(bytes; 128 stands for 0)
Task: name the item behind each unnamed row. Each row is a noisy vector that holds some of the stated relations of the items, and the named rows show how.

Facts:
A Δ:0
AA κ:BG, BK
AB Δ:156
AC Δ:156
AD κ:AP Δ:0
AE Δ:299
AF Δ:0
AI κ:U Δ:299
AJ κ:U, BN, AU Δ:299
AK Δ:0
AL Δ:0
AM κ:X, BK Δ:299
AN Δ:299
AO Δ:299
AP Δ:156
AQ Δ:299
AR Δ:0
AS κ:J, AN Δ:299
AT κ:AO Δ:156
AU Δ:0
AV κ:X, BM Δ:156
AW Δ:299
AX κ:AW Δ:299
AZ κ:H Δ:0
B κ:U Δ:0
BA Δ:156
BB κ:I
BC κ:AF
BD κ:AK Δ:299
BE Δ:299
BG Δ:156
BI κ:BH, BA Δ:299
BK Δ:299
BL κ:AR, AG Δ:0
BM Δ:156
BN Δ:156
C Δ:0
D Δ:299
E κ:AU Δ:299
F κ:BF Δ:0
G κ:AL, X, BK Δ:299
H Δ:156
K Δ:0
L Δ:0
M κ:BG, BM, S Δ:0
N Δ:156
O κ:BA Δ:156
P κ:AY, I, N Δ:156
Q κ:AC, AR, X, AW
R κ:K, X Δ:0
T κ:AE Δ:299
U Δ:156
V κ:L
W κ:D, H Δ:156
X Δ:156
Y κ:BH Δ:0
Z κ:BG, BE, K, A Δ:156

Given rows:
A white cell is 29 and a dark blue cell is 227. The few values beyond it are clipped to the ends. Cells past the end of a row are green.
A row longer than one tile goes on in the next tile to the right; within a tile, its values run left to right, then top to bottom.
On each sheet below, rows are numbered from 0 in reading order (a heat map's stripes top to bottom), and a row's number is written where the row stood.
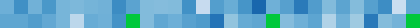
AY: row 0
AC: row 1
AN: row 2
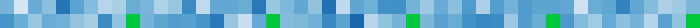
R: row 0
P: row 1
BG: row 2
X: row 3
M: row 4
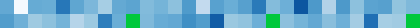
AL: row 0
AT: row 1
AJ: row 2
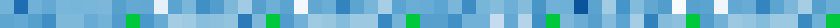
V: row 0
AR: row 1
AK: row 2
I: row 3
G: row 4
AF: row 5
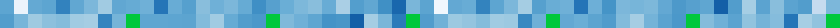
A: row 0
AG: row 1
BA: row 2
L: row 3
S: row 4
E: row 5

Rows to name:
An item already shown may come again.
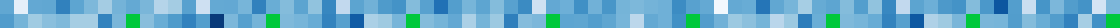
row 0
K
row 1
W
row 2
Z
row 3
BE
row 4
AY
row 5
AL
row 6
Z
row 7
BI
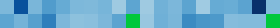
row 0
AA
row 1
U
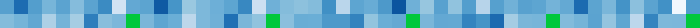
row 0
BE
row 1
AW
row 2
BN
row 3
AV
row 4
BK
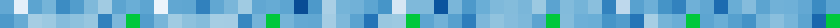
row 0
AR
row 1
A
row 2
AX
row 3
AA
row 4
BM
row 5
BH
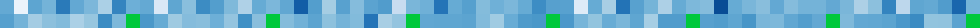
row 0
AU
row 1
BL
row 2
E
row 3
AG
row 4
Y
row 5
Q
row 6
N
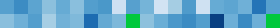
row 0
D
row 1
H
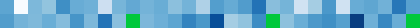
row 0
AZ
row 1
O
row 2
H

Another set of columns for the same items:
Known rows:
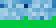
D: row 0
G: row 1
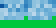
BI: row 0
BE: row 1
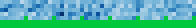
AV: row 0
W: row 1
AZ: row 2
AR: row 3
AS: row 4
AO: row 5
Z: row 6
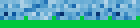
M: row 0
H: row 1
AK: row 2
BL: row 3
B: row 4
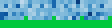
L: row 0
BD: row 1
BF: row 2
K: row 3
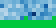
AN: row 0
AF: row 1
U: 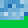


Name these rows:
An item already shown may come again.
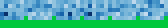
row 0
B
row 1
O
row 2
BL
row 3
AZ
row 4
Z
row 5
N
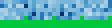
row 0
D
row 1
AL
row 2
R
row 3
AX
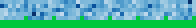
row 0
BI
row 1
R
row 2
P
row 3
BM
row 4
AT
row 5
BG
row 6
AG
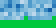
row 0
BA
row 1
AW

